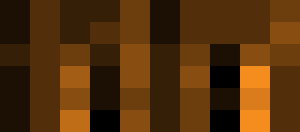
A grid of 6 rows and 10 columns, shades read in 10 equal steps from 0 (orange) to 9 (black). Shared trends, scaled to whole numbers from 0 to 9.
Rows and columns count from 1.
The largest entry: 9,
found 3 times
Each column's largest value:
8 6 7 9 5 8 6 9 6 6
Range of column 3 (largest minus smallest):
5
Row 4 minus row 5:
0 0 -1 0 -1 0 -1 1 -1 0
